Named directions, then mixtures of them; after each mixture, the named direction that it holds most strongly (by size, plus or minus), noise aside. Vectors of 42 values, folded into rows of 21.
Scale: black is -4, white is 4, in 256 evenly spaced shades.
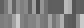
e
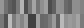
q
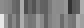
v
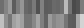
e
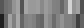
v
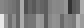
v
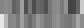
v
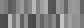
q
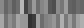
q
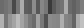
e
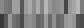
v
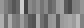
q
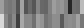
v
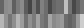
e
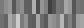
e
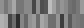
q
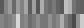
e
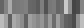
e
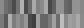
q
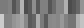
v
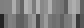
v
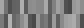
q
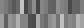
q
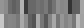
v
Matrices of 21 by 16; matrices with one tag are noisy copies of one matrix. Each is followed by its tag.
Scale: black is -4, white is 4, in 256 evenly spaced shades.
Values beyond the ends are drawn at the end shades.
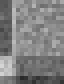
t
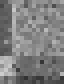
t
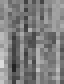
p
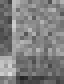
t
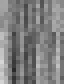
p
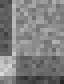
t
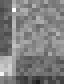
t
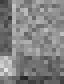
t
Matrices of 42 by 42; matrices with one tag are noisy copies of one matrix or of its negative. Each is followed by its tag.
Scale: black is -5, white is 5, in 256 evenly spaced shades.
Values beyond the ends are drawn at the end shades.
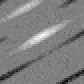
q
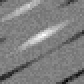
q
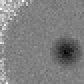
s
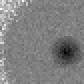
s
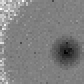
s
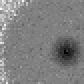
s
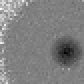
s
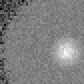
s
